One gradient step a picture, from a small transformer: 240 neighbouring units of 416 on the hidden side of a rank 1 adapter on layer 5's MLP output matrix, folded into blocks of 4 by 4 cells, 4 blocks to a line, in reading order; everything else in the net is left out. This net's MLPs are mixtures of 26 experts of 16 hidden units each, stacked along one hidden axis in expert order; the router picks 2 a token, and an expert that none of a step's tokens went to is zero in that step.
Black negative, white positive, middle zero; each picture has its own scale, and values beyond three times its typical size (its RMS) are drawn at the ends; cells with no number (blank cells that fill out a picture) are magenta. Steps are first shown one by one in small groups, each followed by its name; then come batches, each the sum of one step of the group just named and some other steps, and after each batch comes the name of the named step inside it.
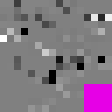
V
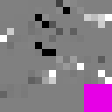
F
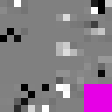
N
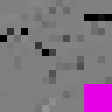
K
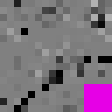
V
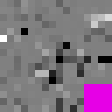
V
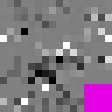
V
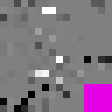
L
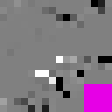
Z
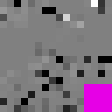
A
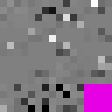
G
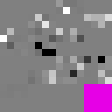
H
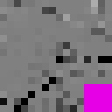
A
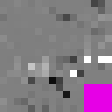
Z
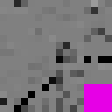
G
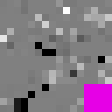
H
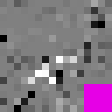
G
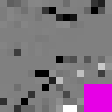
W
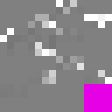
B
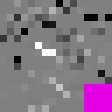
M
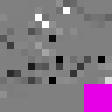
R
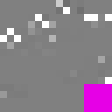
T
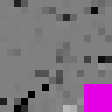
W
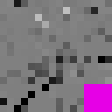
R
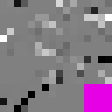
B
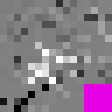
M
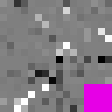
R
